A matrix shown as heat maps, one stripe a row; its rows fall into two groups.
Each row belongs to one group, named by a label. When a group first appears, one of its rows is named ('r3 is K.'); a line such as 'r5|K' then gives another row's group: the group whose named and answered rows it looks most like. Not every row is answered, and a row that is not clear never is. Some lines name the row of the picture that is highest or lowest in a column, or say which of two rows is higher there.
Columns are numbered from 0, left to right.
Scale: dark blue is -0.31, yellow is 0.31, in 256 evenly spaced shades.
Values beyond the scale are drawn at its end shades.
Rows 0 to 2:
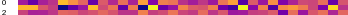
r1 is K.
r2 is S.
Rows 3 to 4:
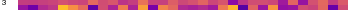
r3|S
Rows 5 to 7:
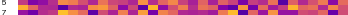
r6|K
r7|S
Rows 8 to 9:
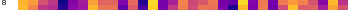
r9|K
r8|K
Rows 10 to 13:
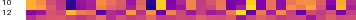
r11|K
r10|K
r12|S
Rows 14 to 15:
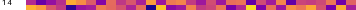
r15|K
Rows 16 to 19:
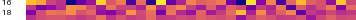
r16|K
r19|S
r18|S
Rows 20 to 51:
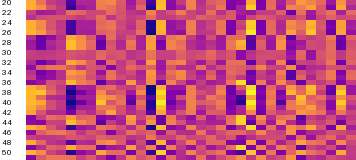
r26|K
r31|S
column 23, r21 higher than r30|No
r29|S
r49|S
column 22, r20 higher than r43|Yes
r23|S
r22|S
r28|S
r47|S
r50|K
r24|K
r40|K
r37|K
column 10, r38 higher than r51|No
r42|K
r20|K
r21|K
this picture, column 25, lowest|40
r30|S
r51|S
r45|K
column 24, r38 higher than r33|Yes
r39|K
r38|K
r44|S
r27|S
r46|S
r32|S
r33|S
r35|S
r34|S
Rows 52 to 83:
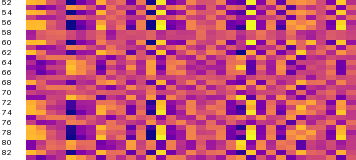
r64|S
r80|S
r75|S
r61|S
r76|S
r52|K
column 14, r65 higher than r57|Yes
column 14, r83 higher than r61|Yes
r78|K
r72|K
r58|S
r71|S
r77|K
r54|K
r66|S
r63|S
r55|S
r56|K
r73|K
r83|S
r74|K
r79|K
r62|K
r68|K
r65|S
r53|S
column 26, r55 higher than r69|No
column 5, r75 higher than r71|No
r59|S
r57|K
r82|K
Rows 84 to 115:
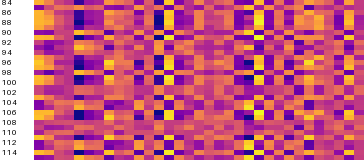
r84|K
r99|K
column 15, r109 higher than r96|Yes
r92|S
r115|S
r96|K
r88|K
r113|S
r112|S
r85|S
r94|S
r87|K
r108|S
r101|S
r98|S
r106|K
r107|K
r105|S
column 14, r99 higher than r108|No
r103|K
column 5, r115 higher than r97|Yes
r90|S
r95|K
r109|S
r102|S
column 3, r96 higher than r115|No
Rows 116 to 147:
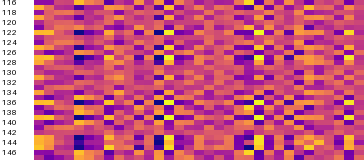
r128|K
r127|K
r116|S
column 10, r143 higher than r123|No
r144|K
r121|S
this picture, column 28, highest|144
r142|S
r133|S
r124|S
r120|S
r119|K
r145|K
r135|S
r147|S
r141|S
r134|K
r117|K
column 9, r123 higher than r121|Yes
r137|S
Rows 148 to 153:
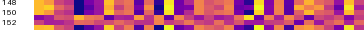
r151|S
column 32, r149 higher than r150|No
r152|S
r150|K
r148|K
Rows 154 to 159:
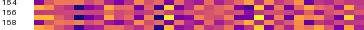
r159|K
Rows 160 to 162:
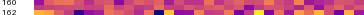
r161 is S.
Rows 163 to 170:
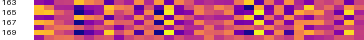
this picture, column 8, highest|164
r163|S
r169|K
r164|K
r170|S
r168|S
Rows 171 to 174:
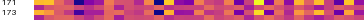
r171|K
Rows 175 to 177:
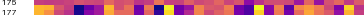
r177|K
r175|S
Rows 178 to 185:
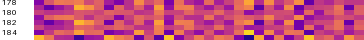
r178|S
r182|S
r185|K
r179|S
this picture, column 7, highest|185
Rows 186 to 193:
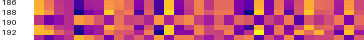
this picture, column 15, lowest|192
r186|K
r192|K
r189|S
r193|S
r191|K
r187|K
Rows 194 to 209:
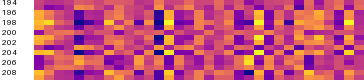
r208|K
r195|S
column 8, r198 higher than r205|Yes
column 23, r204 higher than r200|No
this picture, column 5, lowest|198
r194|S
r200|S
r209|K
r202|K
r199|K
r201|K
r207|S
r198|K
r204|K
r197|K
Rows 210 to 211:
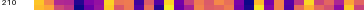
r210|K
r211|K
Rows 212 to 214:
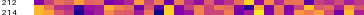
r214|K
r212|S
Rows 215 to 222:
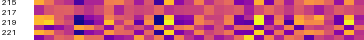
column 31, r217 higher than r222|Yes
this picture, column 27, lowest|222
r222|S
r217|S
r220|S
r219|K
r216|S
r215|K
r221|K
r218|K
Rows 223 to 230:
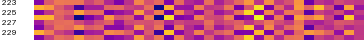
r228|S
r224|K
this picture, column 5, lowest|226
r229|K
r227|S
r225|S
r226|K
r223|S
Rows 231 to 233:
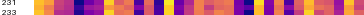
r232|K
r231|K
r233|K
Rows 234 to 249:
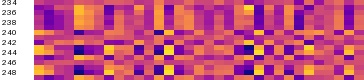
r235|S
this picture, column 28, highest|240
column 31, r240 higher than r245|Yes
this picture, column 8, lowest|242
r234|S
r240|K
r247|K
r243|K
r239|S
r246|S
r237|S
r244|K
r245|S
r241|S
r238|S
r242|S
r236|S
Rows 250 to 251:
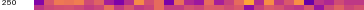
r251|S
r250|S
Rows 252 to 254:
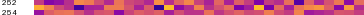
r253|K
